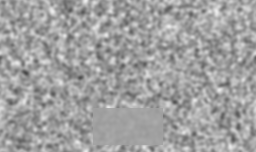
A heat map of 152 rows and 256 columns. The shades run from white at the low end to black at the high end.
The texture is blotchy. In the bottom middle lies a patch that is calmer than the rest. The bottom middle is the smoothest part. The histogram is bell-shaped.
